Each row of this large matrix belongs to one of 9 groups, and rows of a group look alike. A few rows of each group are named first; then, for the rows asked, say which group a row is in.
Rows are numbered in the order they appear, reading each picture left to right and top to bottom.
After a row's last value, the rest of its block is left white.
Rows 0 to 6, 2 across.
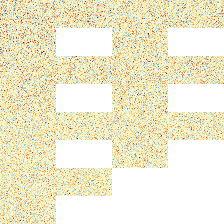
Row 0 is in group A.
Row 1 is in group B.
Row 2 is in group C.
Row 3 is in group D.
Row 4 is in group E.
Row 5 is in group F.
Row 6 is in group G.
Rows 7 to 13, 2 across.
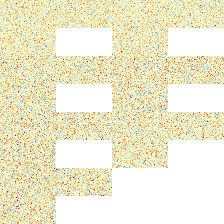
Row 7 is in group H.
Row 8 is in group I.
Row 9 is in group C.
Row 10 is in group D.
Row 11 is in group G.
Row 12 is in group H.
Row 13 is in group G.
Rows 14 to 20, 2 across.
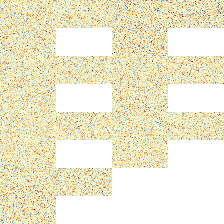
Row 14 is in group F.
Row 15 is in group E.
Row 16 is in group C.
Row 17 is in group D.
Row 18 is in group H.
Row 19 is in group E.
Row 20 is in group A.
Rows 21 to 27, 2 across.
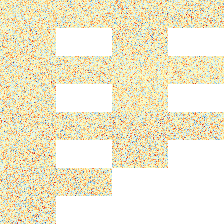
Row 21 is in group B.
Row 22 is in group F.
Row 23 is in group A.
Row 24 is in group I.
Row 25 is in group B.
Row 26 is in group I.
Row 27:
H
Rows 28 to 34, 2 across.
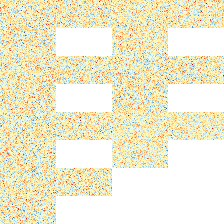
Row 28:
C
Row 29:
I
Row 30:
B
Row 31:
D
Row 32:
D
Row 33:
C
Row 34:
D
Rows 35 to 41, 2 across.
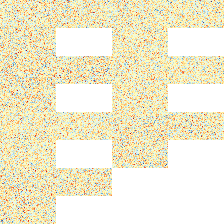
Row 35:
G
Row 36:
E
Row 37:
E
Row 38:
E
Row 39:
I
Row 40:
D
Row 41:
A
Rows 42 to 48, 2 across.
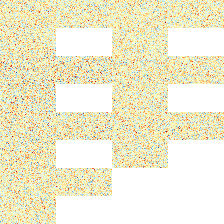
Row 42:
I
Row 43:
D
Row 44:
C
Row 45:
D
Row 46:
E
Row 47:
F
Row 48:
H
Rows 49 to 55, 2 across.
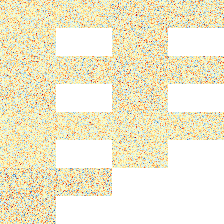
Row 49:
B
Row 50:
E
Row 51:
H
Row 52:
F
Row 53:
G
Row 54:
E
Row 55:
E
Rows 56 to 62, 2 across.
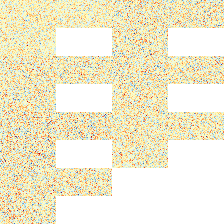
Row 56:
F
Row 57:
A
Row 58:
F
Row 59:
E
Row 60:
H
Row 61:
D
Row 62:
D
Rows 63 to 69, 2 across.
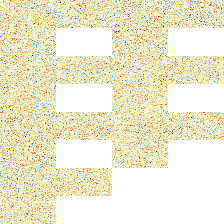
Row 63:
D
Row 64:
A
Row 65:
A
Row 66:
C
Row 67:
B
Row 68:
F
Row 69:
E
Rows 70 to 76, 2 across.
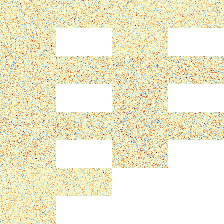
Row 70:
B
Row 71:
E
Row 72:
E
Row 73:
B
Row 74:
C
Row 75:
E
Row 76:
H
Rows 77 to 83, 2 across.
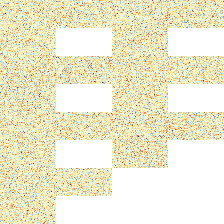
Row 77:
C
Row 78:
C
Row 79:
F
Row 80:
H
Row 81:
C
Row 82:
C
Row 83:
E
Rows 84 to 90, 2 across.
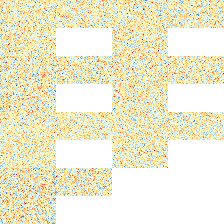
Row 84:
I
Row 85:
G
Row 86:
A
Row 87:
C
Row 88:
C
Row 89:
H
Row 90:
A
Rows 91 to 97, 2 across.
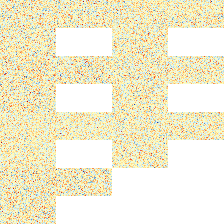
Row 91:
E
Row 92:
B
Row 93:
F
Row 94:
A
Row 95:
I
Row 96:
E
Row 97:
H
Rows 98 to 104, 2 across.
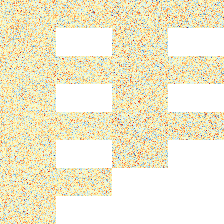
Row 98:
G
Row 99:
C
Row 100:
C
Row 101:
E
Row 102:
I
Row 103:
C
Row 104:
F
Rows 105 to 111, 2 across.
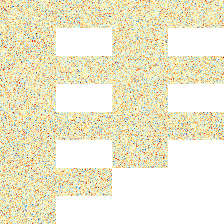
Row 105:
B
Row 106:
H
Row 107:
I
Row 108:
C
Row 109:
F
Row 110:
B
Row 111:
D
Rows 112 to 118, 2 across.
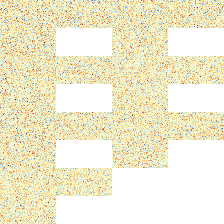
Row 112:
B
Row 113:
E
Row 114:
F
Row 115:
I
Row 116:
A
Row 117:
B
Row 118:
G
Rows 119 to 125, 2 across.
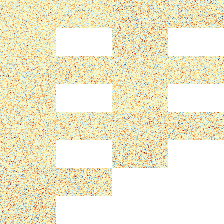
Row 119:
F
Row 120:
B
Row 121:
H
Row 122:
E
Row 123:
I
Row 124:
B
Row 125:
H
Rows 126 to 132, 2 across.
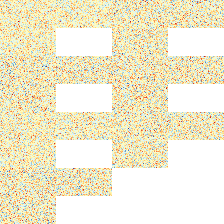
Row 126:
I
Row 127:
A
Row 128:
E
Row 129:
A
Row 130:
I
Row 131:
A
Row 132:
D
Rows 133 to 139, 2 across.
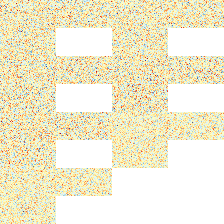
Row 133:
C
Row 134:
C
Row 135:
D
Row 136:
A
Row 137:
I
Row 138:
C
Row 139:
C
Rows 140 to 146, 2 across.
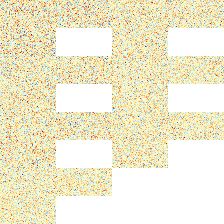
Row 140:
G
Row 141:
G
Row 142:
E
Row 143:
A
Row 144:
H
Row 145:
I
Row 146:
C
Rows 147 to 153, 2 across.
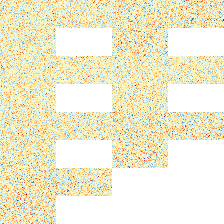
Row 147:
C
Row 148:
D
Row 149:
I
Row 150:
A
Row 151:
A
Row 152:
B
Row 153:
G
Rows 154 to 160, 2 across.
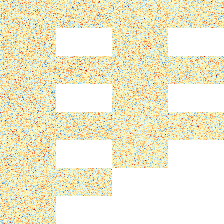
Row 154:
B
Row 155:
B
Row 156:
D
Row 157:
A
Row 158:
B
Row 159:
D
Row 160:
A
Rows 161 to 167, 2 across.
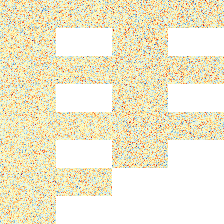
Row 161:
E
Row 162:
H
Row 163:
E
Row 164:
C
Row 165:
H
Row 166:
G
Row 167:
D
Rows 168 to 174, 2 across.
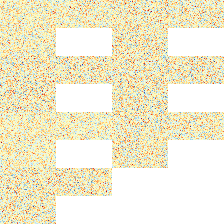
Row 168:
D
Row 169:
G
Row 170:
H
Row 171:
D
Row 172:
I
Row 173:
G
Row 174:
H
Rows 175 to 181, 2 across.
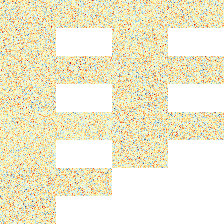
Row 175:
A
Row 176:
H
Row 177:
D
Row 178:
H
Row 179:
G
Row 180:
E
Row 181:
H
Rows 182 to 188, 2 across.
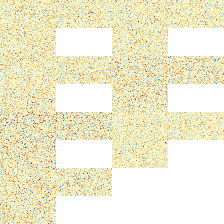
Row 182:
G
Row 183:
A
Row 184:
B
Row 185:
C
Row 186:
C
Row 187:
G
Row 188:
F
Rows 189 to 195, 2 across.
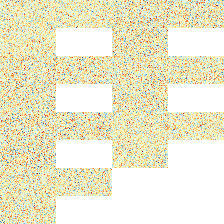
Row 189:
E
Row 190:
A
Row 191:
D
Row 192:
B
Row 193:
B
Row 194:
G
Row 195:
H
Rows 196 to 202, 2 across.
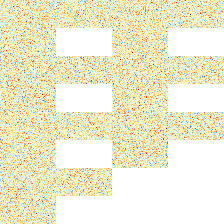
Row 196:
A
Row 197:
G
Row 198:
H
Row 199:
B
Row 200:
G
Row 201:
A
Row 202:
D
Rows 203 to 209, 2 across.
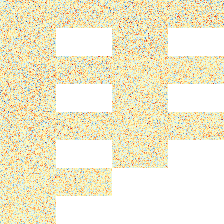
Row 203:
A
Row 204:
B
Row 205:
F
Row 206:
G
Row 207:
E
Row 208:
B
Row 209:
H
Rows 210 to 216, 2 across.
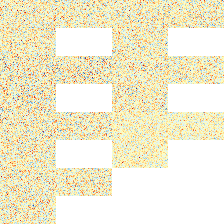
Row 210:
C
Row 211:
A
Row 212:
A
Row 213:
G
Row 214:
C
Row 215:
F
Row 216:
B
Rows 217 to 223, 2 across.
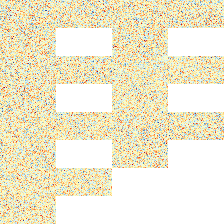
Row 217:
E
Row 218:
B
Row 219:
A
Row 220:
E
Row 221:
H
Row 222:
E
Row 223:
G
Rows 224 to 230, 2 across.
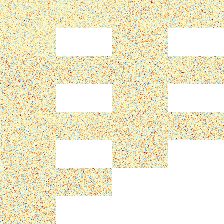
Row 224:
F
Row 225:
G
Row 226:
E
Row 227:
E
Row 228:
B
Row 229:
B
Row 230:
H
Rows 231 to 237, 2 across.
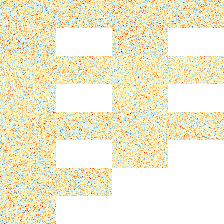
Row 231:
D
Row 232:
I
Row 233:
D
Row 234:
A
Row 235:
F
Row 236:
E
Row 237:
H
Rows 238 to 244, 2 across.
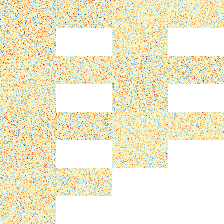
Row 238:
A
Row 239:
B
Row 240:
C
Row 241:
H
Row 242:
E
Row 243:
D
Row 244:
G
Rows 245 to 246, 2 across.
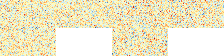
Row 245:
E
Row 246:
H
